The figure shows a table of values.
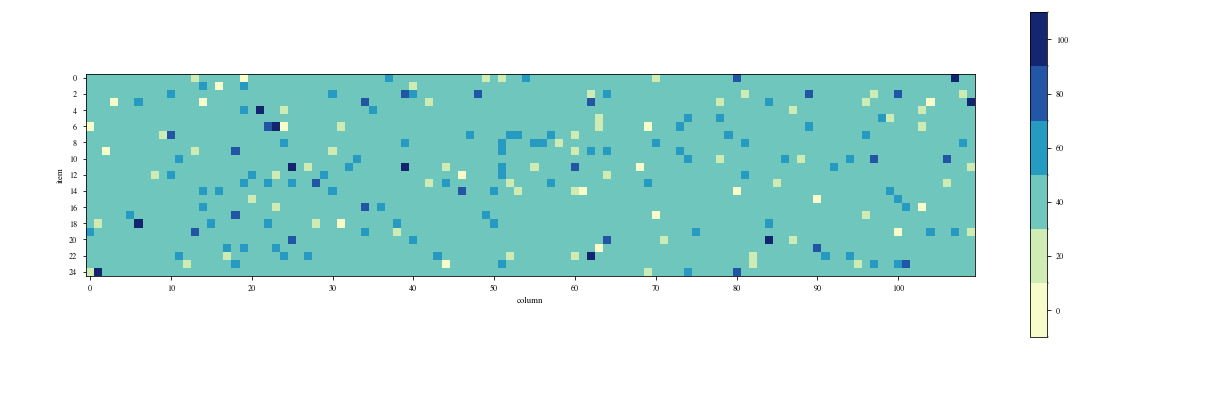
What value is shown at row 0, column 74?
40
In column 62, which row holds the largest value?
22
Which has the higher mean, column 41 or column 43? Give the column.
43
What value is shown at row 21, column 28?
40
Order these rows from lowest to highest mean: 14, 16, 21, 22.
14, 16, 21, 22
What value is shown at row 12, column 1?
40
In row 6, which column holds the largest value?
23
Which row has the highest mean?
2
